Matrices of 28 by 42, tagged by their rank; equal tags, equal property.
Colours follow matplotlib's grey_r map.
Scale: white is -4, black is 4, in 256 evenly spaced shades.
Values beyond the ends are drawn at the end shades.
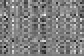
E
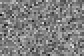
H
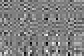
E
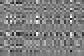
E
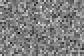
H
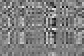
E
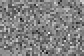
H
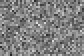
H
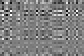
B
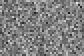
H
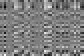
B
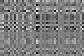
B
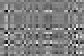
B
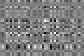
B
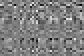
E
